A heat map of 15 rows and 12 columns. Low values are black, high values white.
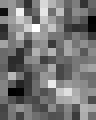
The ninth with the highest average is the top middle. The middle right is the smoothest part. The values follow a bell shape. The halves do not mirror each other.
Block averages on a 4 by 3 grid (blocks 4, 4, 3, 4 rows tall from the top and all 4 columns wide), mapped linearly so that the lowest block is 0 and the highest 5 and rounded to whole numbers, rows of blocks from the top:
350
132
133
024
